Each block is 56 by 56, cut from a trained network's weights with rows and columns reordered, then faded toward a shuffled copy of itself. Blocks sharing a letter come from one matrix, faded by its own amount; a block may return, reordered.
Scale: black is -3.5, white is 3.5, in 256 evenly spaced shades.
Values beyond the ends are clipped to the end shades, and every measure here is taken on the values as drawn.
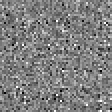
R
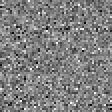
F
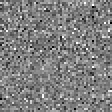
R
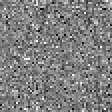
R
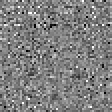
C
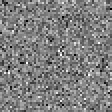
F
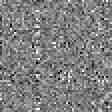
C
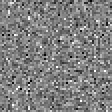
R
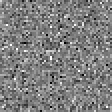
R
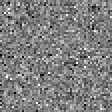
F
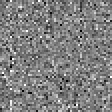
R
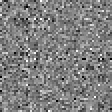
C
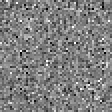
R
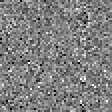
R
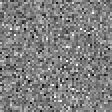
R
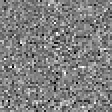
F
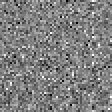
R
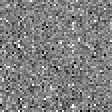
C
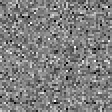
F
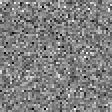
F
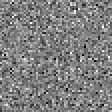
F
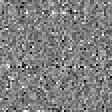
C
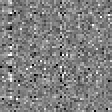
C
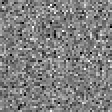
F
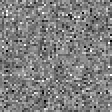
R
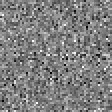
F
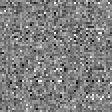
C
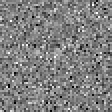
F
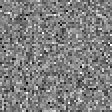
F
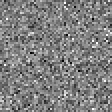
F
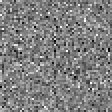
R
